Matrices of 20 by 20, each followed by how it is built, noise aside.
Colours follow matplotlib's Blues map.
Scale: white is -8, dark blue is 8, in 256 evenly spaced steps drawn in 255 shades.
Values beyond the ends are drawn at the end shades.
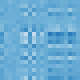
low rank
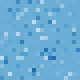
sparse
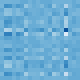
low rank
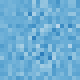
low rank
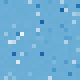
sparse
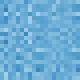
low rank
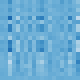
low rank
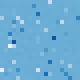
sparse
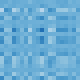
low rank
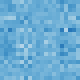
low rank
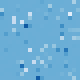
sparse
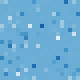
sparse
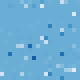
sparse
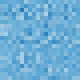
low rank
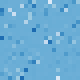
sparse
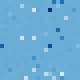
sparse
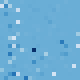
sparse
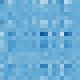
low rank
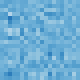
low rank
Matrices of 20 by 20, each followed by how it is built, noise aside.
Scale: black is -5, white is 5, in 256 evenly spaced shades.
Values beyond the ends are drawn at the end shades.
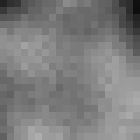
smooth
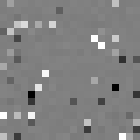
sparse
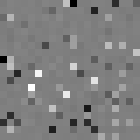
sparse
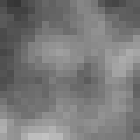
smooth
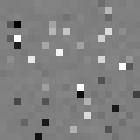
sparse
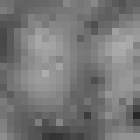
smooth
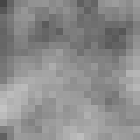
smooth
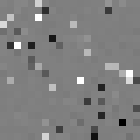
sparse
